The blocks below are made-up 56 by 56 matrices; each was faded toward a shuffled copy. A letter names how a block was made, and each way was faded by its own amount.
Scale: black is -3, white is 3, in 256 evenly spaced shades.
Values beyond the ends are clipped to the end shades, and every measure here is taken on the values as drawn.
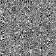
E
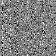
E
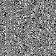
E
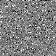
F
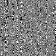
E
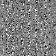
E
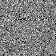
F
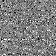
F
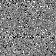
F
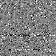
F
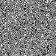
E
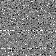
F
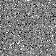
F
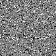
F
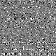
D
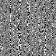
E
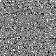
D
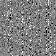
E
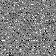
F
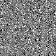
E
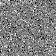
F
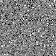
F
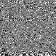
D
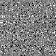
D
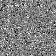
F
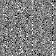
E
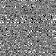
D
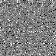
D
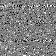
F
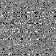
D
